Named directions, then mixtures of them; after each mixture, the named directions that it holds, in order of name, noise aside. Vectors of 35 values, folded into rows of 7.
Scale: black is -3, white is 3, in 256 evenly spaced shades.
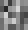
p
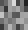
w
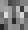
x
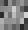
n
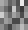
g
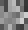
n, w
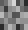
w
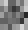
n, w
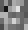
p, w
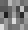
x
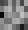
g, n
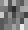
n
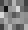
p, w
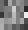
n, x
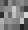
n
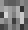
n, x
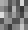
g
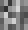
p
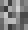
p
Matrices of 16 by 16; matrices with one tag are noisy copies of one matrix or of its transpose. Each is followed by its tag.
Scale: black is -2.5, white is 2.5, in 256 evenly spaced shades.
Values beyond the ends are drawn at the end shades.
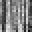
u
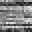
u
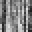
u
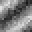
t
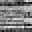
u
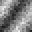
t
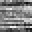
u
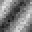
t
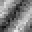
t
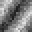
t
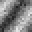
t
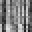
u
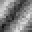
t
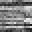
u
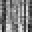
u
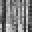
u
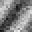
t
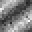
t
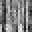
u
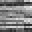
u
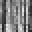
u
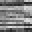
u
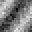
t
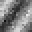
t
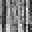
u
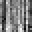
u
